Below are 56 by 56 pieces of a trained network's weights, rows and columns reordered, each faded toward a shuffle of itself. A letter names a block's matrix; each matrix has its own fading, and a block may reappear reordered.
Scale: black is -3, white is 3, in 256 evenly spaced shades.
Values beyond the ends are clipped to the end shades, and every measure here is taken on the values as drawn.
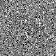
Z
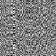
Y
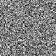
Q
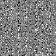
Z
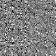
Z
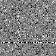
Z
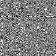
Z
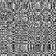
Y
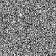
Q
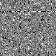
Z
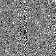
Z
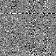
Z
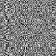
Y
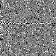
Z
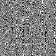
Z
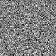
Q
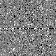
Z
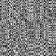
Y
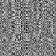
Y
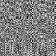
Y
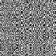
Y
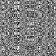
Y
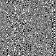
Z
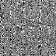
Z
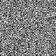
Q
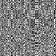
Y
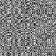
Y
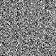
Q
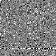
Z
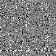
Z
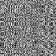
Y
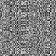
Y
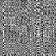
Y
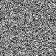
Q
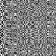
Y
